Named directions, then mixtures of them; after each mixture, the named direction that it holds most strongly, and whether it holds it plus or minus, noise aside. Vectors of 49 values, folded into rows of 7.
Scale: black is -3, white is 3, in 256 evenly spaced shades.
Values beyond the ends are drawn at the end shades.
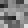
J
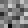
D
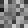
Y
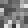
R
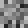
R, minus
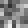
R, plus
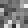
R, plus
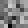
D, plus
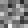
D, minus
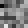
J, plus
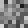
Y, minus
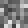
R, plus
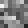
J, minus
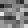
J, plus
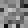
R, minus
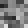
J, plus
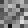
D, plus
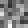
D, minus
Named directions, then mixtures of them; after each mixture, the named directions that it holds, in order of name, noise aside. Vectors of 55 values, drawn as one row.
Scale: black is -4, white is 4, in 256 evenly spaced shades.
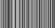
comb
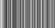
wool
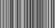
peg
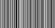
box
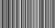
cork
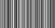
box, comb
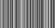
box, comb, peg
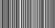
box, cork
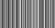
cork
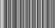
wool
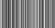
cork, wool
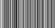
box, wool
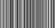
peg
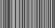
comb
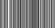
comb, cork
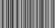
cork, peg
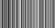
cork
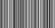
comb, cork, peg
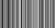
cork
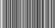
box, peg, wool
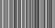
box, cork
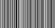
box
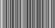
peg, wool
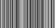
box, peg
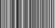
comb, peg
